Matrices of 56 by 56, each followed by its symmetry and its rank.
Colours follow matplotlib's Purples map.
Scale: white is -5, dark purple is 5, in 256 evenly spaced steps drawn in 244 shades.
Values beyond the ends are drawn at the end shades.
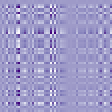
neither, rank one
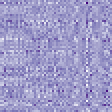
neither, rank five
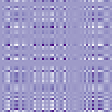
neither, rank one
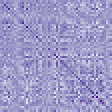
symmetric, rank five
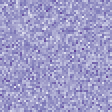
neither, full rank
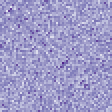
symmetric, full rank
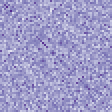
symmetric, full rank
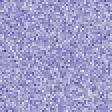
neither, full rank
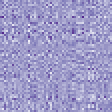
neither, rank five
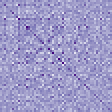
symmetric, rank five
